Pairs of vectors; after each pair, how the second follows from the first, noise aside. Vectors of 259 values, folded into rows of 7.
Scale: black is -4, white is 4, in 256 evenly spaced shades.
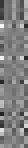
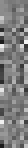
wrapped around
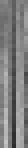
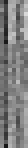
wrapped around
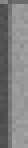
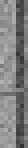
wrapped around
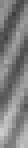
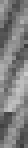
wrapped around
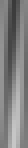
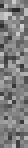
shuffled
